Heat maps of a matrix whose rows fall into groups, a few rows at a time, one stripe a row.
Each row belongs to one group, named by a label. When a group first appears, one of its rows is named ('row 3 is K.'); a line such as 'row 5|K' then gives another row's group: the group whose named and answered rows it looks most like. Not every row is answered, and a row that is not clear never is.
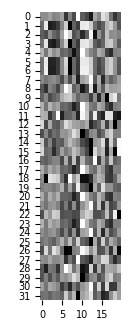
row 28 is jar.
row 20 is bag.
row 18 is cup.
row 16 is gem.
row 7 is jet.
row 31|jet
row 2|jar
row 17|bag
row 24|jet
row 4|bag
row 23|bag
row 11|gem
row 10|bag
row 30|jet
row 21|jet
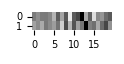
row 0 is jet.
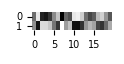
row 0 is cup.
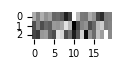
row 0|bag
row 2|jar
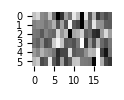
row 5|gem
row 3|jar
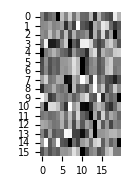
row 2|gem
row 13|jar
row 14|gem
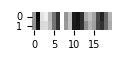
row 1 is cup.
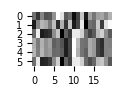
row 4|bag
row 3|bag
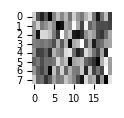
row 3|jet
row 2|cup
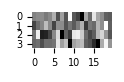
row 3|jet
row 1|jar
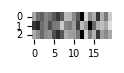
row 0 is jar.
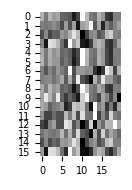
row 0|bag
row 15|cup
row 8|bag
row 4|bag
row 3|cup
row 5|bag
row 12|jar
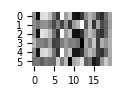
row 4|cup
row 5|jet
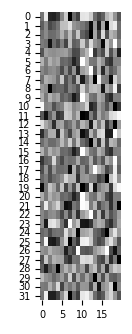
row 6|jet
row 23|cup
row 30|gem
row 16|jar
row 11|jar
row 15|bag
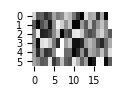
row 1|jar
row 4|jar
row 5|gem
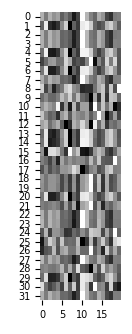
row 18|jet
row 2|bag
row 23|bag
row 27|bag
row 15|cup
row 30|gem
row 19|jet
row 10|gem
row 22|bag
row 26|jar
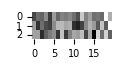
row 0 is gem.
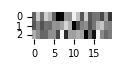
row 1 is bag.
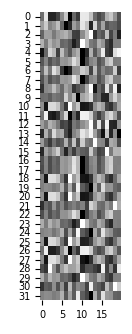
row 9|jet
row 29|bag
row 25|cup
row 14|gem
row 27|cup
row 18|cup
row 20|cup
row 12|jet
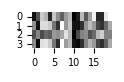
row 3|cup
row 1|cup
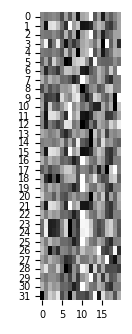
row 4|jet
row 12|jar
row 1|cup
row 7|bag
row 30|bag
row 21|cup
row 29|jet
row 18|gem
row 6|jar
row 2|jet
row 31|gem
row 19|bag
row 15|cup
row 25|bag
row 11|cup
